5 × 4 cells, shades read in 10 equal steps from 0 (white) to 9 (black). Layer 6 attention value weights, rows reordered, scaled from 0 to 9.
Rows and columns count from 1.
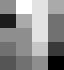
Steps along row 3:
same down up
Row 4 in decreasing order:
7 5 4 2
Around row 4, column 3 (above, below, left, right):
1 4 4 7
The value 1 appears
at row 1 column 3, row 2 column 3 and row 3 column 3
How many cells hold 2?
1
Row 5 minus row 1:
2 5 3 6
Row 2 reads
8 3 1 5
